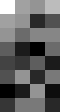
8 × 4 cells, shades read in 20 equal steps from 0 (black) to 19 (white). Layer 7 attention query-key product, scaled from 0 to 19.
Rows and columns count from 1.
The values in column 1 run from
0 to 19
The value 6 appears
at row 2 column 4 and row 6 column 1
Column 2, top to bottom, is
12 11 8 2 4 11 2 9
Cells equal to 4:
2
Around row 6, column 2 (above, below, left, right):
4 2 6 3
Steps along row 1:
down down up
